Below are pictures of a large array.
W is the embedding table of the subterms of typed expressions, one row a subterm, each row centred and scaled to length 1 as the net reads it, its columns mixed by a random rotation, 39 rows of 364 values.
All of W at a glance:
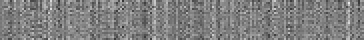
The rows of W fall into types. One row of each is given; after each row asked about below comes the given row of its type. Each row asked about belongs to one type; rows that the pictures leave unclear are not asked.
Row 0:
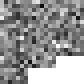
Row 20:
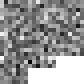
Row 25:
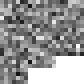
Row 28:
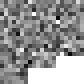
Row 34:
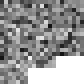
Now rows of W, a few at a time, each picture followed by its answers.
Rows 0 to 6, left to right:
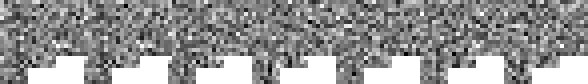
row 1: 0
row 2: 20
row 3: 20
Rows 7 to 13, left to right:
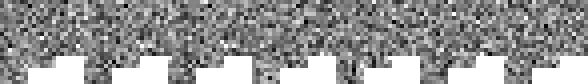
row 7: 25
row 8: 0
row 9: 0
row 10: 34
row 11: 20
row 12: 28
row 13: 20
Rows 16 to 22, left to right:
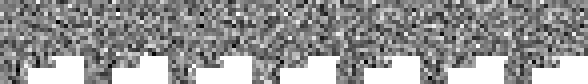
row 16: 20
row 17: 28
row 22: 20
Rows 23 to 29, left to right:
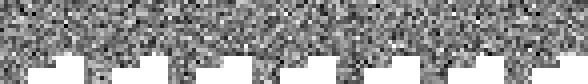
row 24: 34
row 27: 0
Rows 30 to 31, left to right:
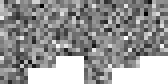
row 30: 0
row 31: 25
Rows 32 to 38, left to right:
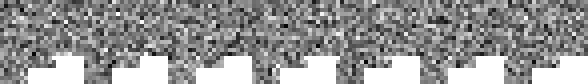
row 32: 20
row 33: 28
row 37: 34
